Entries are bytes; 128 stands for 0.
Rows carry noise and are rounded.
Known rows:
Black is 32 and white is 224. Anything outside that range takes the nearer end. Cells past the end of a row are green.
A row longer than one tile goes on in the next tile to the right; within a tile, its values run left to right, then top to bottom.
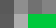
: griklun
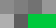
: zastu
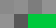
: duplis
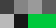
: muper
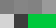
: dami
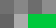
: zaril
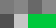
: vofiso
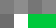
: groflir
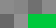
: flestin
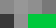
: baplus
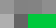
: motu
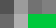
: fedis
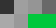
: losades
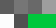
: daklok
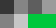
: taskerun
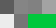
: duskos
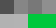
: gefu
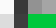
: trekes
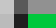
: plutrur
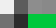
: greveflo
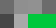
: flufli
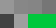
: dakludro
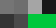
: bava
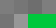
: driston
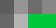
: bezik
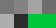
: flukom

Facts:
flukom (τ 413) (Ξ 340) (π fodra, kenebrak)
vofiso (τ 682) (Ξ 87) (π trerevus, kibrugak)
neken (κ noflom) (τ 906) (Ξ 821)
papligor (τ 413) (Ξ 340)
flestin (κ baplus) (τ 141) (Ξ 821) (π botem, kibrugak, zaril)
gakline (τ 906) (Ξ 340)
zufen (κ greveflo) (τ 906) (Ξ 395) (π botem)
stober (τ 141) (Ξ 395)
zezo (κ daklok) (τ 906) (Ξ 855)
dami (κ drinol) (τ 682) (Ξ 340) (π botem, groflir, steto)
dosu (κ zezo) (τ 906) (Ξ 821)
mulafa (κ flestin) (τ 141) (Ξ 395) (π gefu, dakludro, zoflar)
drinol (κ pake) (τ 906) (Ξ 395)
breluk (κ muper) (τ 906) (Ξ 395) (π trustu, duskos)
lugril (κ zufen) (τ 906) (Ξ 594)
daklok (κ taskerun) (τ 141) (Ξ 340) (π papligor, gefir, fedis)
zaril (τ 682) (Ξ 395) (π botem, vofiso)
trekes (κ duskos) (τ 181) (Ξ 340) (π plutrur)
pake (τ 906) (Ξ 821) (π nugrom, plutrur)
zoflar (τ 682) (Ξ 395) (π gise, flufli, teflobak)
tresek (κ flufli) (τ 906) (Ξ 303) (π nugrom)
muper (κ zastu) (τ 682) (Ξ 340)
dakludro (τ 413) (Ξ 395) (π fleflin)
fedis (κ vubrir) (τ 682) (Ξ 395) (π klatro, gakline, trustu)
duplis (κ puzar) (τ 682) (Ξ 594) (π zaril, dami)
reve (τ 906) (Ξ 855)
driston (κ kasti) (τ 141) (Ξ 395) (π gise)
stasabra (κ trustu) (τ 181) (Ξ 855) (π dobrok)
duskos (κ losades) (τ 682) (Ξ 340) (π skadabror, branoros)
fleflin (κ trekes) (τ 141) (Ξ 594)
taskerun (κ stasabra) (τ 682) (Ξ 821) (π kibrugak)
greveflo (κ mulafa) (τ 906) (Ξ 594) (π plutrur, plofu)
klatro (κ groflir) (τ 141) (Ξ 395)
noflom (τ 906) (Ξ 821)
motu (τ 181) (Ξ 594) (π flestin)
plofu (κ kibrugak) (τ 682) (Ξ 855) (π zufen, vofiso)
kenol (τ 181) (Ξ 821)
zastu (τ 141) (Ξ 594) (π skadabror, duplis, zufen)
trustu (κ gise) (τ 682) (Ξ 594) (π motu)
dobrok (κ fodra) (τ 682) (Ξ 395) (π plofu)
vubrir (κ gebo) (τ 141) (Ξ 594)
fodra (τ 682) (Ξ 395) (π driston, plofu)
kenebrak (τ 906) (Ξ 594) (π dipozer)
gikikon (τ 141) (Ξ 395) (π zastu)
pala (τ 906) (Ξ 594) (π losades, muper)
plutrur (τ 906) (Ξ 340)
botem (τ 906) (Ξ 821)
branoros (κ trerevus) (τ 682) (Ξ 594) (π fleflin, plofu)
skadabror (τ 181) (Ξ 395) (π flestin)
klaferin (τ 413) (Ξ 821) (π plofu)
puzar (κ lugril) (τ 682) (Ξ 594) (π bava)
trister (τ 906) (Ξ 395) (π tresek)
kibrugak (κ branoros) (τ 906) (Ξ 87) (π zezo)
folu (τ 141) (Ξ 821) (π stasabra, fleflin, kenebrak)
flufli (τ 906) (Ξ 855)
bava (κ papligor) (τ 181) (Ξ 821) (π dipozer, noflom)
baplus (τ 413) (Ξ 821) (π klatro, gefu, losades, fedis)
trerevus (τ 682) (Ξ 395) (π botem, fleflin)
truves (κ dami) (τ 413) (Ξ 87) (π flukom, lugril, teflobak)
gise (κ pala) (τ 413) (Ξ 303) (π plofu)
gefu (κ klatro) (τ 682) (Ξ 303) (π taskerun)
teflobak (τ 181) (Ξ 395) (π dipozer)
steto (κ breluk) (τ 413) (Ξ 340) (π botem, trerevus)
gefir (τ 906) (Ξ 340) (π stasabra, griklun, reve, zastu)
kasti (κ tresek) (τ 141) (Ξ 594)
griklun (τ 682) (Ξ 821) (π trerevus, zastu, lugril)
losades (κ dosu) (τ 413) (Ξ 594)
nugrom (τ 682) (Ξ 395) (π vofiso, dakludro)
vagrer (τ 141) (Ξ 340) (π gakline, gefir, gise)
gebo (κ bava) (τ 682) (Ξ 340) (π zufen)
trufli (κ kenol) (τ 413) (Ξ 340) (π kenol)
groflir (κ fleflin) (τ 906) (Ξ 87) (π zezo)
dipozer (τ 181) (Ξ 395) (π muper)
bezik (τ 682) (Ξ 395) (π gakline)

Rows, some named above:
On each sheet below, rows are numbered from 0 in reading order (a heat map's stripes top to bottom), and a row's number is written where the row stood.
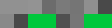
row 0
lugril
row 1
dipozer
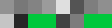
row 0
gebo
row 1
pake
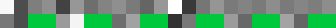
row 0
tresek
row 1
klatro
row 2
gikikon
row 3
trister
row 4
branoros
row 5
branoros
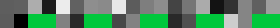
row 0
puzar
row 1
greveflo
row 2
pake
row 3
noflom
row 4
trustu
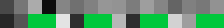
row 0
noflom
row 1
vagrer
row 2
trufli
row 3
fleflin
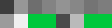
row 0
klatro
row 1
kibrugak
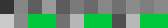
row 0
trustu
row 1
stasabra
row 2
plofu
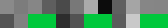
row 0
teflobak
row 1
noflom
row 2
reve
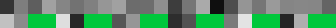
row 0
trustu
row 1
vagrer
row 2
nugrom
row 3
noflom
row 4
zezo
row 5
truves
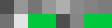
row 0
zezo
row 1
zufen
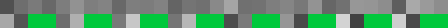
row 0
pala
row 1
botem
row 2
dosu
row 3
stasabra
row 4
mulafa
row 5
kenebrak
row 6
gakline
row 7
papligor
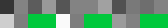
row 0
trustu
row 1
duskos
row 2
gise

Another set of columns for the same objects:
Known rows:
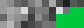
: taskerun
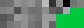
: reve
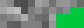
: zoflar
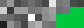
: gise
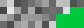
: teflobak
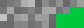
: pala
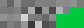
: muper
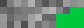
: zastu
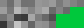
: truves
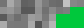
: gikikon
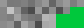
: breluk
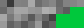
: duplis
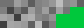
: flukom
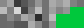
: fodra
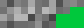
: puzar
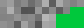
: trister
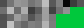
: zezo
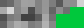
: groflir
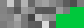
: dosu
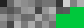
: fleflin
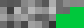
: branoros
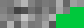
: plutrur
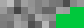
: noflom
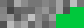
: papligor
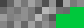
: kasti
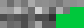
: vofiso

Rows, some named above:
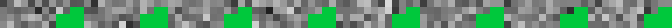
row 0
daklok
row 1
dami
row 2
baplus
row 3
botem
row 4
greveflo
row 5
zastu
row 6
losades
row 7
lugril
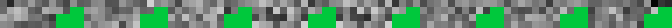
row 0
trustu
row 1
klatro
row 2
lugril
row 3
flestin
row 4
flestin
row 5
duskos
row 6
vagrer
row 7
stasabra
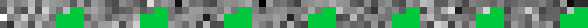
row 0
kenebrak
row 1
klatro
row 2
gebo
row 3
gebo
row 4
gefu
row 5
bava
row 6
stasabra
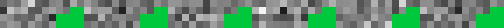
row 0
motu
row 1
gefu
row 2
tresek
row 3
kibrugak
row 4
mulafa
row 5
gefu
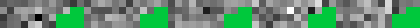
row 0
plofu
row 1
vagrer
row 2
trekes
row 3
zufen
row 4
greveflo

